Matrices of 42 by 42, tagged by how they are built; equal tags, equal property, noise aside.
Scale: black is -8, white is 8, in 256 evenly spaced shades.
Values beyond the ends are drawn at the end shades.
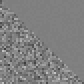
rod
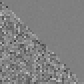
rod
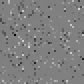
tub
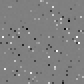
tub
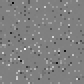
tub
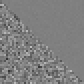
rod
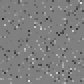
tub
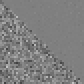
rod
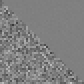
rod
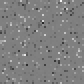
tub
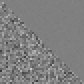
rod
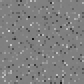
tub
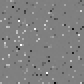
tub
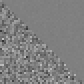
rod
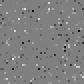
tub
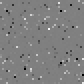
tub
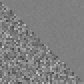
rod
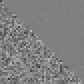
rod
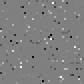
tub
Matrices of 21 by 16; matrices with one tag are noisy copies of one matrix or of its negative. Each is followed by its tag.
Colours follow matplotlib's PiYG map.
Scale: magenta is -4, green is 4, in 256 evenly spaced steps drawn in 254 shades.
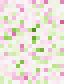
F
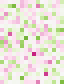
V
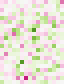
F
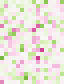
F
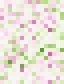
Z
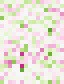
Z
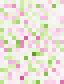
V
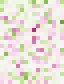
F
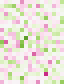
V
